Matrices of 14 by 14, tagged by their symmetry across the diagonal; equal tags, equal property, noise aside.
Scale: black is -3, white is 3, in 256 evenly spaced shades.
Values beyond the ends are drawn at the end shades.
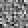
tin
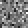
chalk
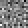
tin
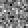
tin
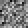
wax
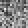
chalk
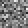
chalk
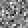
wax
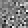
tin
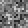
wax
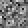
wax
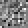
tin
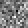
chalk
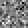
tin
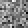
chalk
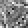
wax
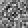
wax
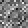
wax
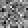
chalk
